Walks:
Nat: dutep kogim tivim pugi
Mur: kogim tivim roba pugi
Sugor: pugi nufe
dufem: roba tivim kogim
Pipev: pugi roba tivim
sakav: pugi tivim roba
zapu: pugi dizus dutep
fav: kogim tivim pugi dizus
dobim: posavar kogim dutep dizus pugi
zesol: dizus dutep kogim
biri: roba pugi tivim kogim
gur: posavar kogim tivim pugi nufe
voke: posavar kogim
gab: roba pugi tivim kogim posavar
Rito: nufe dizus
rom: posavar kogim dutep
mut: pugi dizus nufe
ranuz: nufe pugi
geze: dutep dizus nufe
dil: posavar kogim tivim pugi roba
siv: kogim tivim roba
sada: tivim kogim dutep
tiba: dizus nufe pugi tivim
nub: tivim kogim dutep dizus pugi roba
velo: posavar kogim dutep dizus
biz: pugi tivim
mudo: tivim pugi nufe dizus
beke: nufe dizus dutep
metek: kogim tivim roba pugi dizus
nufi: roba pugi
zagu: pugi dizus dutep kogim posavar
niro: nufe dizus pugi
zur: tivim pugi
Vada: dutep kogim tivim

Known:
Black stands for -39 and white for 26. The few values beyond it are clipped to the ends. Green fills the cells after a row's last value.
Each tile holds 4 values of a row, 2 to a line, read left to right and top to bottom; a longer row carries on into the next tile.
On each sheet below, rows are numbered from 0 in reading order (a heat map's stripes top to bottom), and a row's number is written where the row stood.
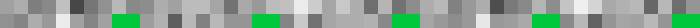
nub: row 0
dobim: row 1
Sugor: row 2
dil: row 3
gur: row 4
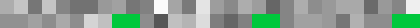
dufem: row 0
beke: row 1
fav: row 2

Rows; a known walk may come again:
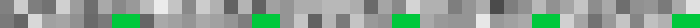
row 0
velo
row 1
mut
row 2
niro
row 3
dil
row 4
Pipev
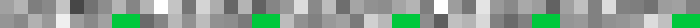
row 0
nub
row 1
geze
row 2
Vada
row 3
beke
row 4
biri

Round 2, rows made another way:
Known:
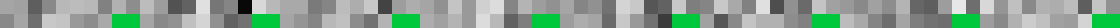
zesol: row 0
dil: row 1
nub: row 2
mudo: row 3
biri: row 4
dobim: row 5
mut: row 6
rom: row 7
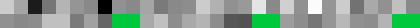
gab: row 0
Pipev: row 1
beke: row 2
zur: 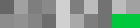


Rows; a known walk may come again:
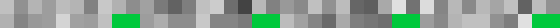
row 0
Rito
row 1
dufem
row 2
mut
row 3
rom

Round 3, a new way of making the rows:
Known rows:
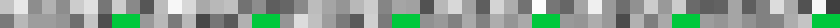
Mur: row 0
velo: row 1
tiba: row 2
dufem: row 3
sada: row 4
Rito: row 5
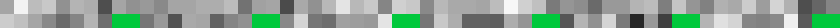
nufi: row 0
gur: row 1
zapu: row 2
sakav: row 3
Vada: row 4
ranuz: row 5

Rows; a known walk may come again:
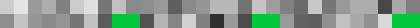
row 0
Mur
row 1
Vada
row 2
mudo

